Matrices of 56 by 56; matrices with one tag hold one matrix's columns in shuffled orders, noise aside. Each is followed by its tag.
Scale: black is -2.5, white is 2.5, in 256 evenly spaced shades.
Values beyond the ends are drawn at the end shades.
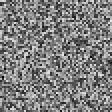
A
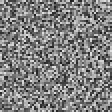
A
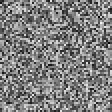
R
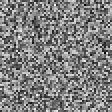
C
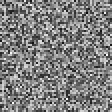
R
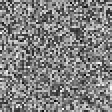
R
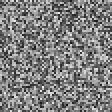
A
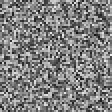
A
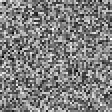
A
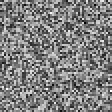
A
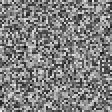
A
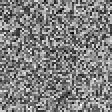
R
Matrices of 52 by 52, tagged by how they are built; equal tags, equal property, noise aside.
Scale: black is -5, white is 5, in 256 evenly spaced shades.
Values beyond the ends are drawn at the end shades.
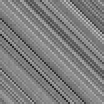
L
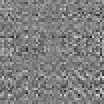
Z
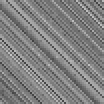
L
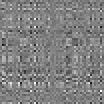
Z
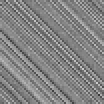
L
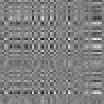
Z
